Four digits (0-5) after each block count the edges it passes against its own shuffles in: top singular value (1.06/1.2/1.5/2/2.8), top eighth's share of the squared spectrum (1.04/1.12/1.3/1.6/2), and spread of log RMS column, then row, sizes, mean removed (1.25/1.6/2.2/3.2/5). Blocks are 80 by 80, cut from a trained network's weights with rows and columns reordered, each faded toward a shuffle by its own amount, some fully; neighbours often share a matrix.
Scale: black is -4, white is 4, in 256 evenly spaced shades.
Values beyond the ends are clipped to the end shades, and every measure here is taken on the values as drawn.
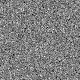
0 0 0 0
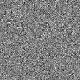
3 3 1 1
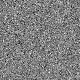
1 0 0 0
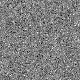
1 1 0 0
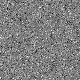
0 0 0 0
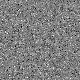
0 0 0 0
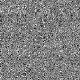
3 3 2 1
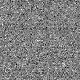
2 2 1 0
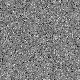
0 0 0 0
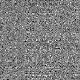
3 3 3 1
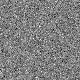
1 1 0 0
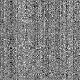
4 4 1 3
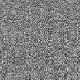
4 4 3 2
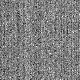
3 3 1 2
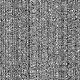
4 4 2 2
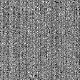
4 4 1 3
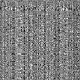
4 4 2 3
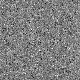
0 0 1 0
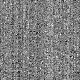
3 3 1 1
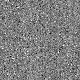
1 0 0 0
